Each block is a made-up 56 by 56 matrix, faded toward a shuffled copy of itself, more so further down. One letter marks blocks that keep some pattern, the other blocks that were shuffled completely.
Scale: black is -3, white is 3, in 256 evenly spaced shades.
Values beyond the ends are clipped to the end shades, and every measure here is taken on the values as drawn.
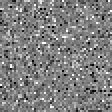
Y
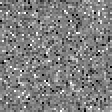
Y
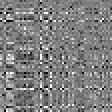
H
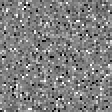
Y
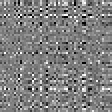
H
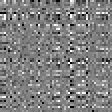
H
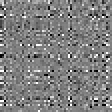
H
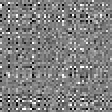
H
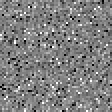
Y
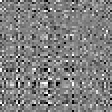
H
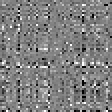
H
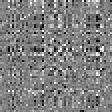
H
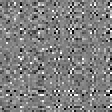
H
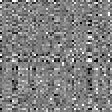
H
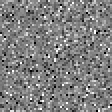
Y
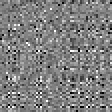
H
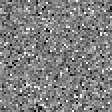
Y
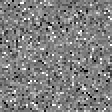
Y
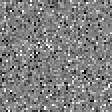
Y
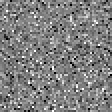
Y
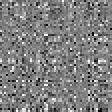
H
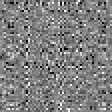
H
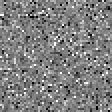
Y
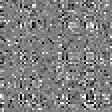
H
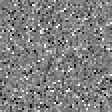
Y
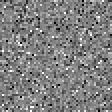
Y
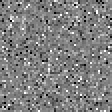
Y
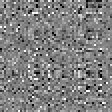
H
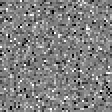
Y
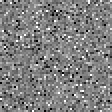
Y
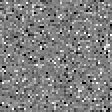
Y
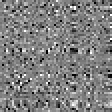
H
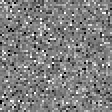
Y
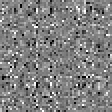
H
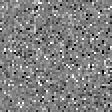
Y
